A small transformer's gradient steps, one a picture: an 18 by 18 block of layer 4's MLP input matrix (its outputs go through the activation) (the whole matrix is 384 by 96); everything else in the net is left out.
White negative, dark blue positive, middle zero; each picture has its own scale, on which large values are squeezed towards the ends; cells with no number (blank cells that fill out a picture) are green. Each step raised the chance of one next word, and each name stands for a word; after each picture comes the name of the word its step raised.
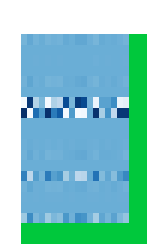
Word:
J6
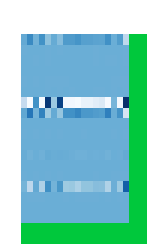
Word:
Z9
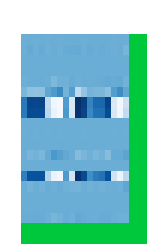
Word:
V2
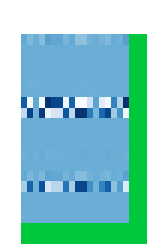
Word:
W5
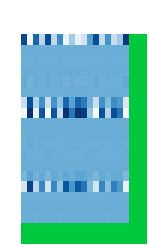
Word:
V2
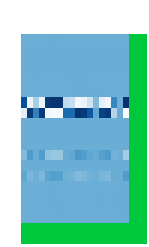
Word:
W5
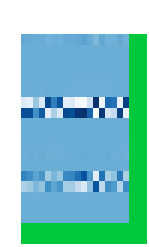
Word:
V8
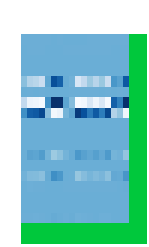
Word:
W5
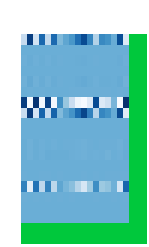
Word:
Z9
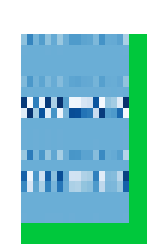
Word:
Z9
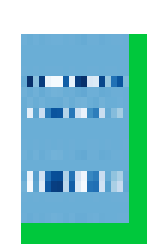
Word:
J6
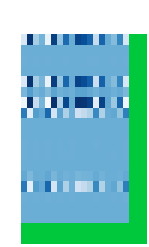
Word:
J6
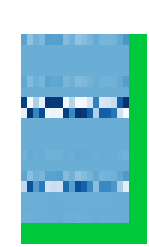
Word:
W5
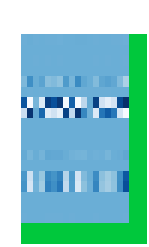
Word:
Z9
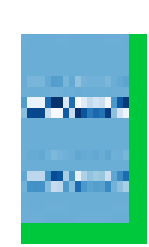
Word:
W5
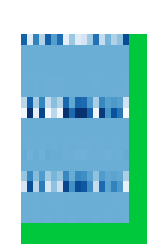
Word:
V2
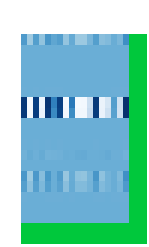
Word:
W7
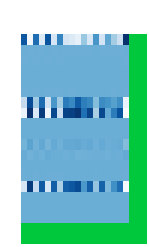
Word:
V2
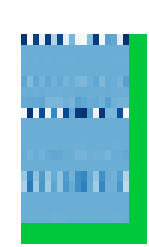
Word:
V2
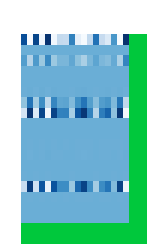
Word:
V2
